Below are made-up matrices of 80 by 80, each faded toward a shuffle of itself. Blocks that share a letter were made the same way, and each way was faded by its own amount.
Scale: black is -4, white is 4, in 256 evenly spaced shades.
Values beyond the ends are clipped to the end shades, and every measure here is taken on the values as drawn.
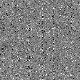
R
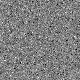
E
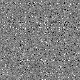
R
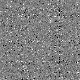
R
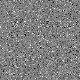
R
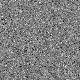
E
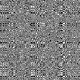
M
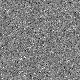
E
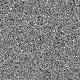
E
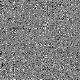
R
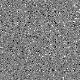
R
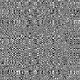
M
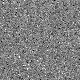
E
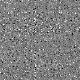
R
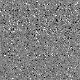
R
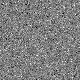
E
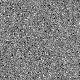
E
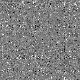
R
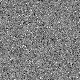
E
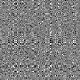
M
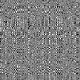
M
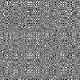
M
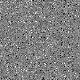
R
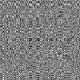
M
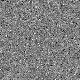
E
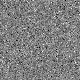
E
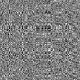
M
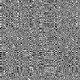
M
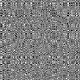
M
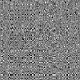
M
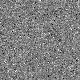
E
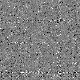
R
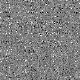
R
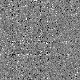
R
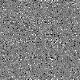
R
